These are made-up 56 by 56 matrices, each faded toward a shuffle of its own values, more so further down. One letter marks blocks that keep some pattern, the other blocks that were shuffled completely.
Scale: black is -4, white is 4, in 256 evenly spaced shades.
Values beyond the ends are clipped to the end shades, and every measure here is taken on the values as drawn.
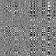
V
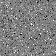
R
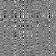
V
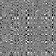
V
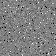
R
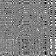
V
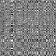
V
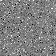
R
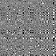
V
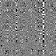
V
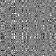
V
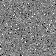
R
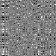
V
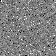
R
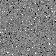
R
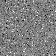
R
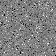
R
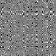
V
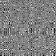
V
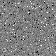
R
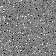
R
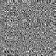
V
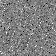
R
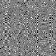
V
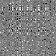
V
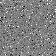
R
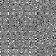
V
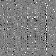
V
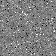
R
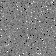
R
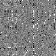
V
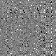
V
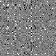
V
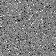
R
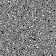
R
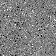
R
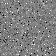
R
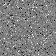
R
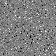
R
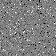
R
